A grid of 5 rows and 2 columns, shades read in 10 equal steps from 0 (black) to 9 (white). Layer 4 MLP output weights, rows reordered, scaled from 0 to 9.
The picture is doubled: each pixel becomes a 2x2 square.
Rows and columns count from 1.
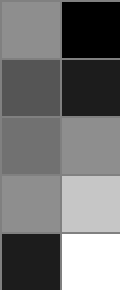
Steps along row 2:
down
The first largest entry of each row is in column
1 1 2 2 2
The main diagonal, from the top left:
5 1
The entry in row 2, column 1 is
3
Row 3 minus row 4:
-1 -2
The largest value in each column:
5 9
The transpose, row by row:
5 3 4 5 1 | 0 1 5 7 9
